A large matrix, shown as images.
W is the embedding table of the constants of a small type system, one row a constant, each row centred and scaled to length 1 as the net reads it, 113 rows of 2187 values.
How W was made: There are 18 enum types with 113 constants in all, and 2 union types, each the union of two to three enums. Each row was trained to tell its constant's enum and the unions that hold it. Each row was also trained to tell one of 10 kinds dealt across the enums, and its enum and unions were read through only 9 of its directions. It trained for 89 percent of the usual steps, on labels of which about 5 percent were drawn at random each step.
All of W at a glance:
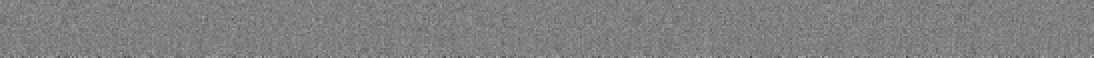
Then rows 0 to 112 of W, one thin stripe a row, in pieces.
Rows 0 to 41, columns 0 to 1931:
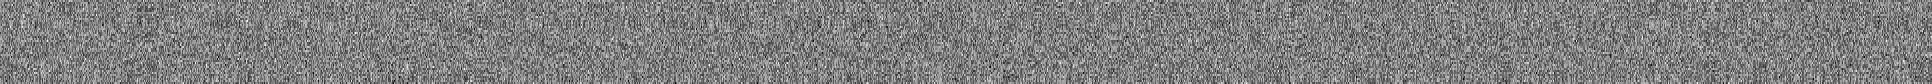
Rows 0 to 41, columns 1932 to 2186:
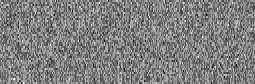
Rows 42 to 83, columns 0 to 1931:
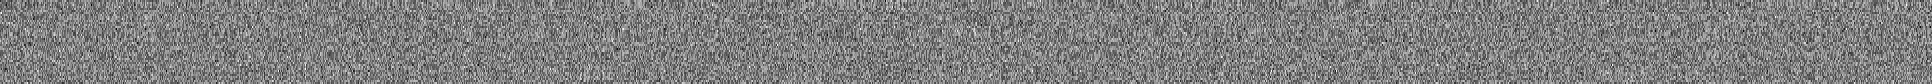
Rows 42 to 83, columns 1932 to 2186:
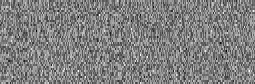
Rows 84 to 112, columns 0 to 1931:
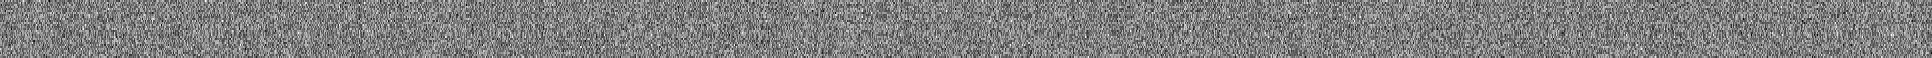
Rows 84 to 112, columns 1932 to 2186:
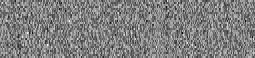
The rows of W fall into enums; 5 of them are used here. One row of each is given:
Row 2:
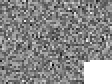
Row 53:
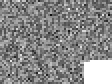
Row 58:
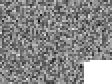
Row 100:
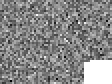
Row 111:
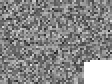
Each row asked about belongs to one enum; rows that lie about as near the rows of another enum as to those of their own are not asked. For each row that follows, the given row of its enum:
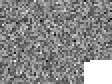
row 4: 111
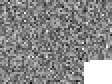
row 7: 2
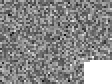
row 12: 53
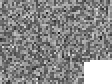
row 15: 111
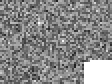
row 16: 100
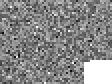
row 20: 100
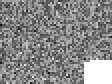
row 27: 58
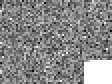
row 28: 53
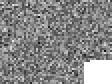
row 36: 100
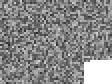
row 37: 111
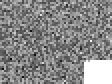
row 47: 58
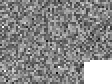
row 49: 53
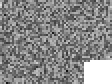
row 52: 111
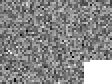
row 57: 58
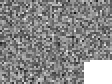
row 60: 58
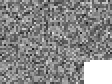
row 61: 53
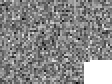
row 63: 2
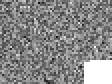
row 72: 58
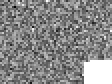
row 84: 2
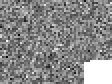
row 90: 111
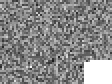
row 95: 111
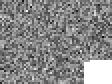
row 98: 58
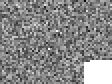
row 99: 100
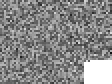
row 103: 2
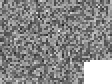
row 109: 111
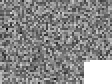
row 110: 58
